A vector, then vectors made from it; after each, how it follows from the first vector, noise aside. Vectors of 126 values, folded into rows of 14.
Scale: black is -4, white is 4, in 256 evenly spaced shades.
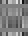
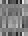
negated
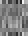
negated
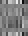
copied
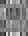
reversed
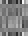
negated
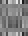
copied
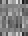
copied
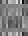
copied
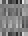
negated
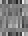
negated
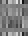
copied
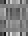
reversed
